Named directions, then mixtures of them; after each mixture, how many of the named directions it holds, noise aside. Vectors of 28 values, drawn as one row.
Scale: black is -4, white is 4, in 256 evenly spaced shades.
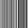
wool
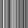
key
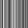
one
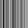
one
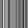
one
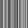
two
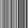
one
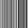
one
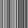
two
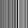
one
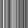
one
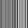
one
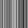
two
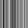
one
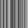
two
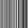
two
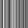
one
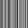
two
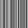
two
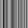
two
